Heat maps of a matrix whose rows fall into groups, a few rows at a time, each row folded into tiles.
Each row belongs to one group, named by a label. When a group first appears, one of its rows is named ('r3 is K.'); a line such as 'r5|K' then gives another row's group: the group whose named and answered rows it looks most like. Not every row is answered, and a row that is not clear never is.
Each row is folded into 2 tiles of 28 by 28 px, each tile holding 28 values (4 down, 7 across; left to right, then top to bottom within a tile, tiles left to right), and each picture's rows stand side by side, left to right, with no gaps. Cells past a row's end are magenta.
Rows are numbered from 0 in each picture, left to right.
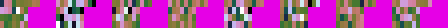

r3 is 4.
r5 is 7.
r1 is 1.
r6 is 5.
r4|7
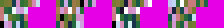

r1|5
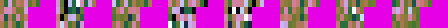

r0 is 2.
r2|5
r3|1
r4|7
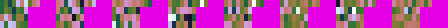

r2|1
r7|4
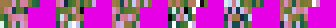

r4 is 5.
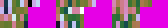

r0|7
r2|5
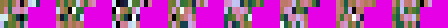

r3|5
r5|1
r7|7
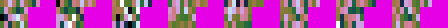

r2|2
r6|1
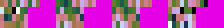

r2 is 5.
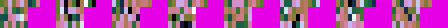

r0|7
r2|4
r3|2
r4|2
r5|5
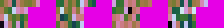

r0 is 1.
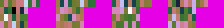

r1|2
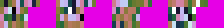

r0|2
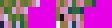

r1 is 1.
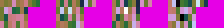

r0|1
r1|5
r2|5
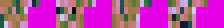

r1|4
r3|2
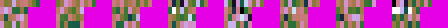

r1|2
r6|7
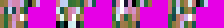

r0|7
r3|7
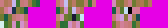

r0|1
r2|4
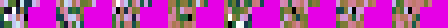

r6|4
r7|4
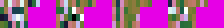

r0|7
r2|2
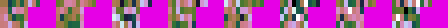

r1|2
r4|5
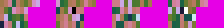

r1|4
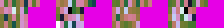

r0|5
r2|5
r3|4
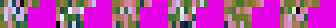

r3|2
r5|4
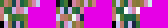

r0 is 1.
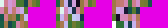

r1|4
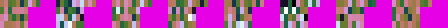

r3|7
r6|1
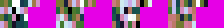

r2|7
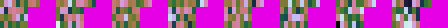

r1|1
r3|7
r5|7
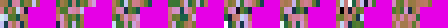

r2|1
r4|1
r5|1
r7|4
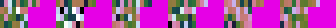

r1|7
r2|2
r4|5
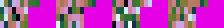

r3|7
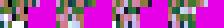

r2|1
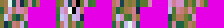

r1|4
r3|5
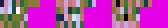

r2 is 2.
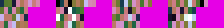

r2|4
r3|7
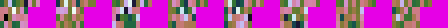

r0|5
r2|2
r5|2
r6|2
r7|4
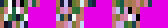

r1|2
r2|4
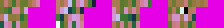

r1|1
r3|4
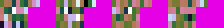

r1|7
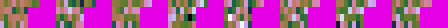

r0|1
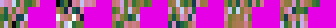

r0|5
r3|5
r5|1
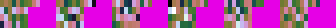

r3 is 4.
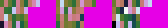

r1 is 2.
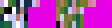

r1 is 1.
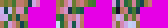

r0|7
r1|1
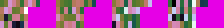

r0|2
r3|2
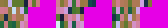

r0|5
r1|1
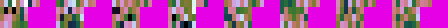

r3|2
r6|4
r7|2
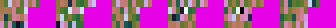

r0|2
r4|4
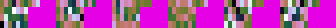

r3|7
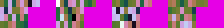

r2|7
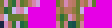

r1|2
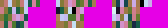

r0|2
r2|7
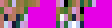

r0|5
